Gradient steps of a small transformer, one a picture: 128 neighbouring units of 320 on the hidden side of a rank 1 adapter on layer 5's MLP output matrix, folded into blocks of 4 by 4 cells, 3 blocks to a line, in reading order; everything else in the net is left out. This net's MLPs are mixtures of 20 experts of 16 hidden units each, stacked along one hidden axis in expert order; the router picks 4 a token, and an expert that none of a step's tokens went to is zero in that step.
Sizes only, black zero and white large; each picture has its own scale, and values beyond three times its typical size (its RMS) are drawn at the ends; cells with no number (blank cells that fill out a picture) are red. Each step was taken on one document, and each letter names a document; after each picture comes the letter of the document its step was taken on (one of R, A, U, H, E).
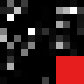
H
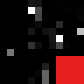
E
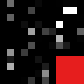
H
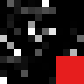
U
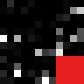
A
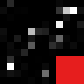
H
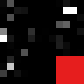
H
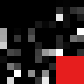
A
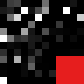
U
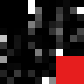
A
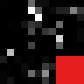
E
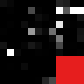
E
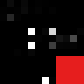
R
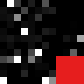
U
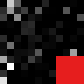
U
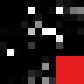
E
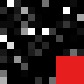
U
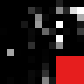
E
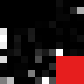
A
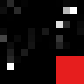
H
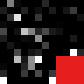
U
